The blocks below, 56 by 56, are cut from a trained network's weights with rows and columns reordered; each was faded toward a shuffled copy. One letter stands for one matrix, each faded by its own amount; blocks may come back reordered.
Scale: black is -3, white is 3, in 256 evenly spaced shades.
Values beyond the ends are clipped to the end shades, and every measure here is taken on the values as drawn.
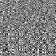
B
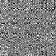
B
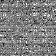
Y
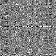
B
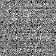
Y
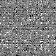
Y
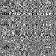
B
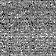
Y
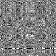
B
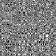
B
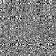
B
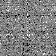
Y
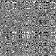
B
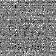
Y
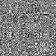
B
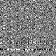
B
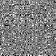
B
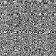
B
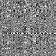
B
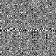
B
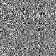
B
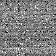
Y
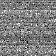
Y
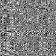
B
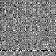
B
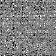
Y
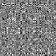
B
